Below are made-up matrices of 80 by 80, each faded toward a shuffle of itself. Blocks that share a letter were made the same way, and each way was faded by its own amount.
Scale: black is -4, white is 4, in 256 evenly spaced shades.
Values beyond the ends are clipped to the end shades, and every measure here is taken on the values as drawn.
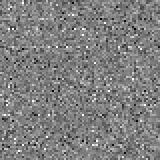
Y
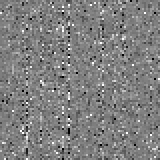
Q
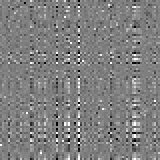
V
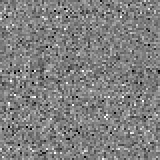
Y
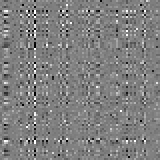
V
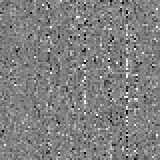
Q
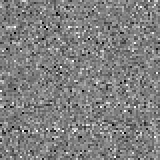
Y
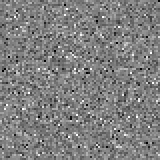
Y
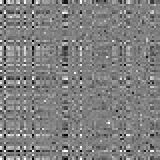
V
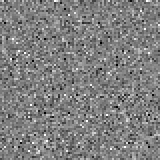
Y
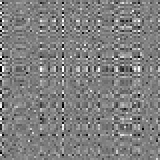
V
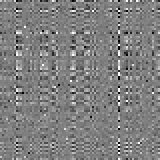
V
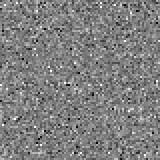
Y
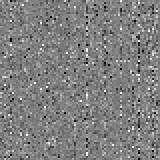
Q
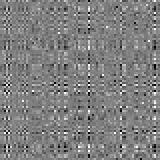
V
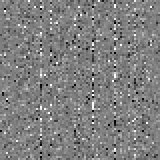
Q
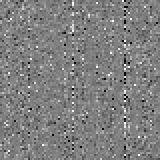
Q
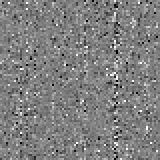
Q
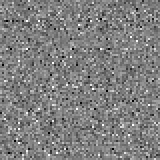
Y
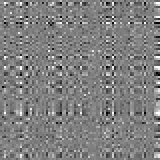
V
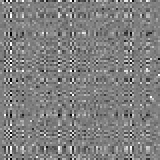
V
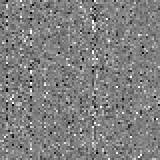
Q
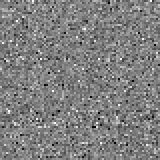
Y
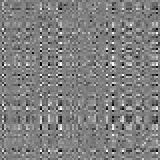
V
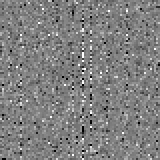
Q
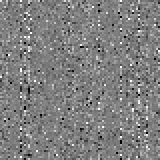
Q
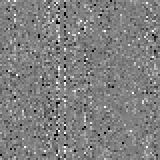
Q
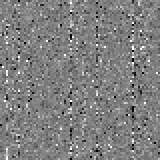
Q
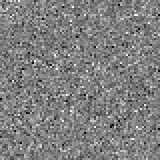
Y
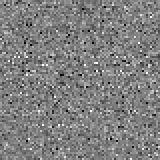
Y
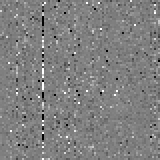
Q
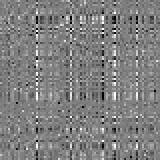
V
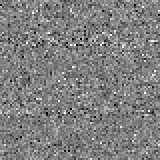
Y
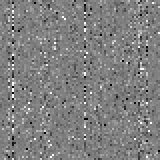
Q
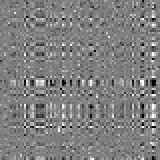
V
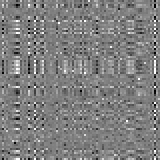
V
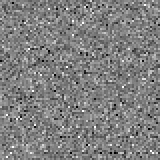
Y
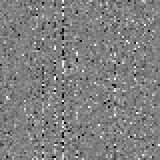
Q
